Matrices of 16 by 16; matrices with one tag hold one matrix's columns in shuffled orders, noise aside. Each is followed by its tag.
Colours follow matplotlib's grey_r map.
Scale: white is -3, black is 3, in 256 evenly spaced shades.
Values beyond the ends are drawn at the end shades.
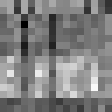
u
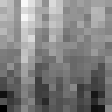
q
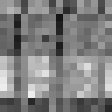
u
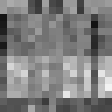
u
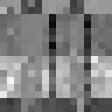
u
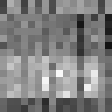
u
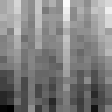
q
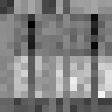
u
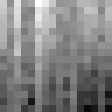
q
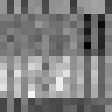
u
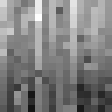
q
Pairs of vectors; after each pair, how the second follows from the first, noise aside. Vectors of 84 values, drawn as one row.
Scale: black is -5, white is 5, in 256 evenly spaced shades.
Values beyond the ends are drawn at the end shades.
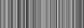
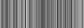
negated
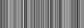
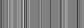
partly zeroed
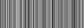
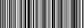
scaled up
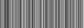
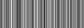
wrapped around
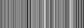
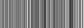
negated
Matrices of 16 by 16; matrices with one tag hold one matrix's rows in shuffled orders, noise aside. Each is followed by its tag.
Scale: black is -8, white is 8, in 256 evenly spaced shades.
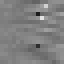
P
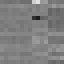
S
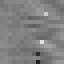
P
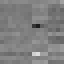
S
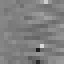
P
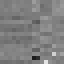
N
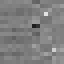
N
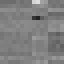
S
